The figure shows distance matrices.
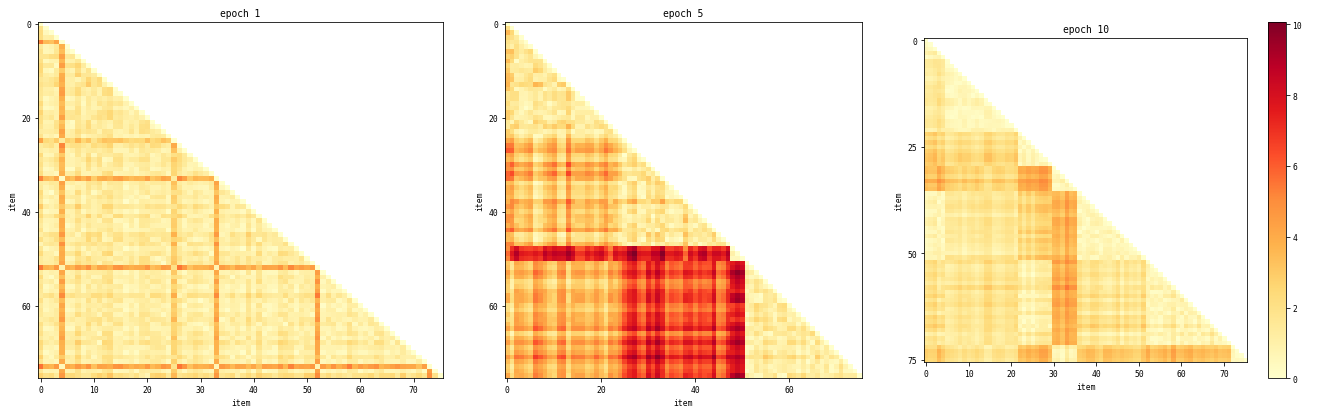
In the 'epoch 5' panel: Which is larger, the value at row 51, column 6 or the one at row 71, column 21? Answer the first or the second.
the first
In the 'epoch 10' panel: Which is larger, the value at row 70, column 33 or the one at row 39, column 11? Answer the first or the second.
the first
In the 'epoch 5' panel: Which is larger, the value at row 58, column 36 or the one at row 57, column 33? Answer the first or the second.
the second
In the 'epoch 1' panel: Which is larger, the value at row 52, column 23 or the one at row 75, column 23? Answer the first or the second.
the first
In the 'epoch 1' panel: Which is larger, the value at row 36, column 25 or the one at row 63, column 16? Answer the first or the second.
the first
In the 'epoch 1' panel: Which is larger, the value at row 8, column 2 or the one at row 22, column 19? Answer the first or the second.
the second
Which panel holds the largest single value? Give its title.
epoch 5
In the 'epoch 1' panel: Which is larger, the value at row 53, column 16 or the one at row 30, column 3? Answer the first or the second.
the second
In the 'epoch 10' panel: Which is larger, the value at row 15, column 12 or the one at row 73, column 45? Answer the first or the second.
the second
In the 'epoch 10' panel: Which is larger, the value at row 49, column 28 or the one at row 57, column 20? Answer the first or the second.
the first
